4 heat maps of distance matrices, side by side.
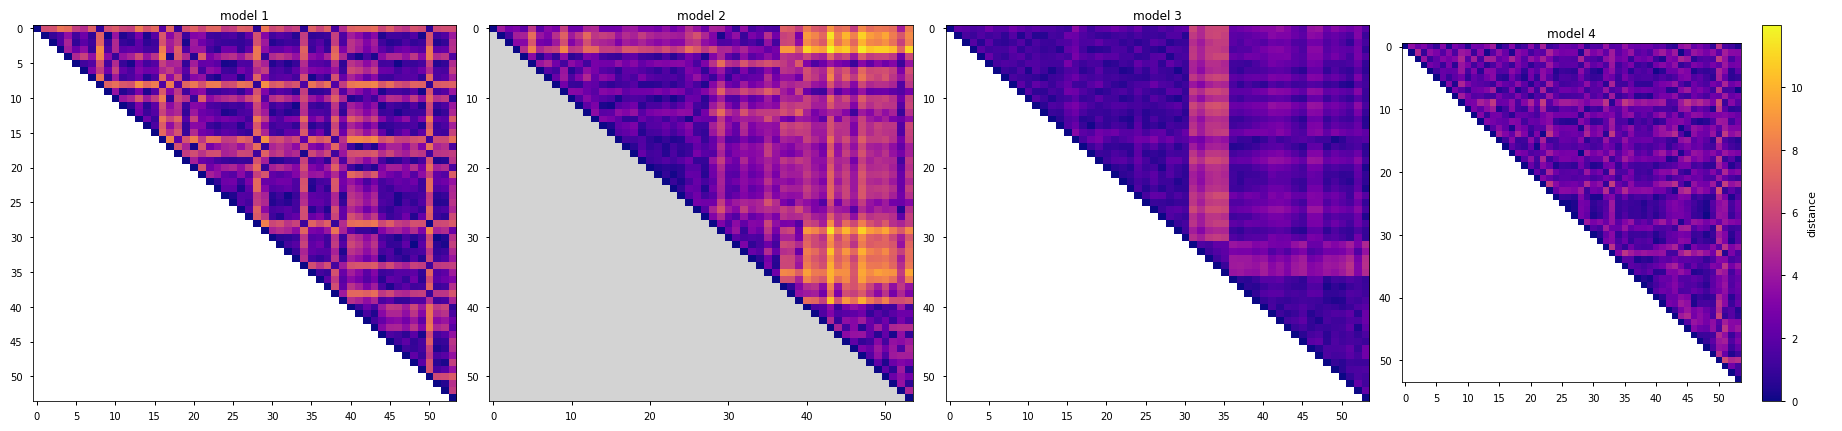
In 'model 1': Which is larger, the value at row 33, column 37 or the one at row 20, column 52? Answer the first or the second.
the second
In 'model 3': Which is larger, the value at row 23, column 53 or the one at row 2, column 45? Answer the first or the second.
the second
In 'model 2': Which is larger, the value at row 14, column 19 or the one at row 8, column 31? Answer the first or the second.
the second
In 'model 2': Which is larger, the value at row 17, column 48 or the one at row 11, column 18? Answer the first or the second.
the first
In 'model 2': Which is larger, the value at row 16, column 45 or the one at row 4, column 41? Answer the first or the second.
the first
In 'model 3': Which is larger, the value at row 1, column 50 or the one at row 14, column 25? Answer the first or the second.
the first
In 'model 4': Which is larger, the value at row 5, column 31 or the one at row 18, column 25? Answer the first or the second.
the second
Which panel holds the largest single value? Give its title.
model 2
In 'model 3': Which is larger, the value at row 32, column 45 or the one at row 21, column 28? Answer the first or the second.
the first
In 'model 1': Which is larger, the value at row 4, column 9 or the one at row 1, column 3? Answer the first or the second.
the first
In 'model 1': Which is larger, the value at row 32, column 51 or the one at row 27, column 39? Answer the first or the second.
the second
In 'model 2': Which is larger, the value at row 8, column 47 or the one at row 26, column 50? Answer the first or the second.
the first
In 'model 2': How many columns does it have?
54
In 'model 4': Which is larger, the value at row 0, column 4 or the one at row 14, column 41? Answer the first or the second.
the second
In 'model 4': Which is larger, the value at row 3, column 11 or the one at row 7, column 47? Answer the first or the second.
the second
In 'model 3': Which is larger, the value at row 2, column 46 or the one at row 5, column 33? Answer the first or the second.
the second
